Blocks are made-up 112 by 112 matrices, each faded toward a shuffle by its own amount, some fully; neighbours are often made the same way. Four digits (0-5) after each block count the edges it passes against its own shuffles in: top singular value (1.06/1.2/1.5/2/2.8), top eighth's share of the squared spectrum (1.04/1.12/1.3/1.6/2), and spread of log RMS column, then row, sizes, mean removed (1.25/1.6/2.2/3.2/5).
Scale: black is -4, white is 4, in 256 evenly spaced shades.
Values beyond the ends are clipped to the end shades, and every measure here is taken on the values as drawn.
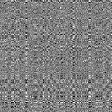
5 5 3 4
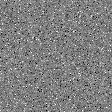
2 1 0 0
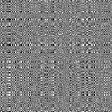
5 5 4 4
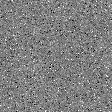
2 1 0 0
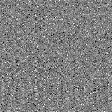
4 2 1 1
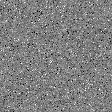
2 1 0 0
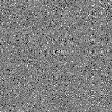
4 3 2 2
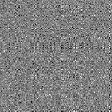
5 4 3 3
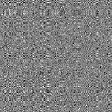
5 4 3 3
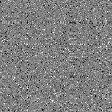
4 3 1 1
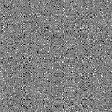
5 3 2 2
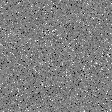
0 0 0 0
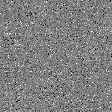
3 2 1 0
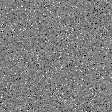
2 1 0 0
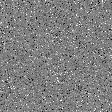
0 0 0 0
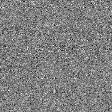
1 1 0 3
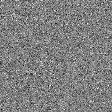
0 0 0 2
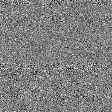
1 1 0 3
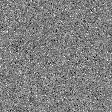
0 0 0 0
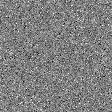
0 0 0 0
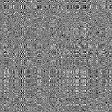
5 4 3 3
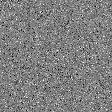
0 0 0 0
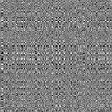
5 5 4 4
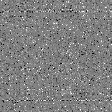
4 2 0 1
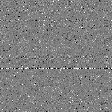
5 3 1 2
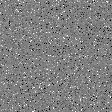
2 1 0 0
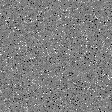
2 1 0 0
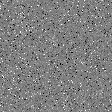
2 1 0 0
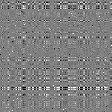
5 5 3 4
